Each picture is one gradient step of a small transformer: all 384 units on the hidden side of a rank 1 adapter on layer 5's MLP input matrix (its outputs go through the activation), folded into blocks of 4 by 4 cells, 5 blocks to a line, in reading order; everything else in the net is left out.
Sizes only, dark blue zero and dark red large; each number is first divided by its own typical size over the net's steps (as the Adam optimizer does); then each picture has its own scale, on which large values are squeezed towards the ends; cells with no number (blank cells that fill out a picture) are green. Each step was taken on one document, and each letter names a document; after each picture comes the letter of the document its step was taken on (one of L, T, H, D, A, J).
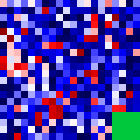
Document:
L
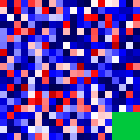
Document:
L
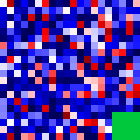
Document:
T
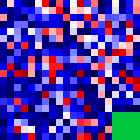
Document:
T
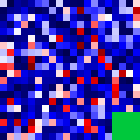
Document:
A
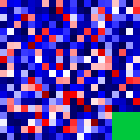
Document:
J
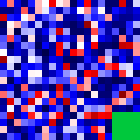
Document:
L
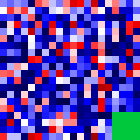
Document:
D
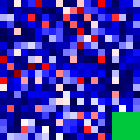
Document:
A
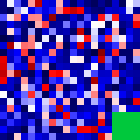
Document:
A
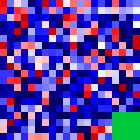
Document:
D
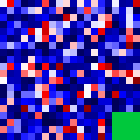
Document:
T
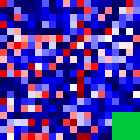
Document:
T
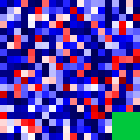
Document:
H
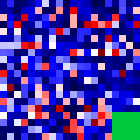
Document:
J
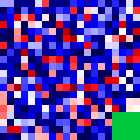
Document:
H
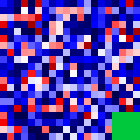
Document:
H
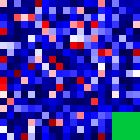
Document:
A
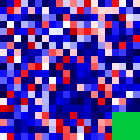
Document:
D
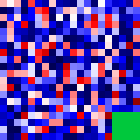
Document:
L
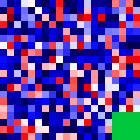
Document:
H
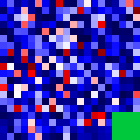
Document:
A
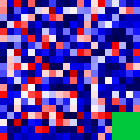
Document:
L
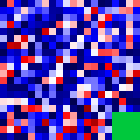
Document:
T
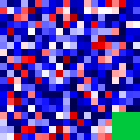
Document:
D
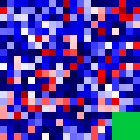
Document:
D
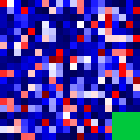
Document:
T
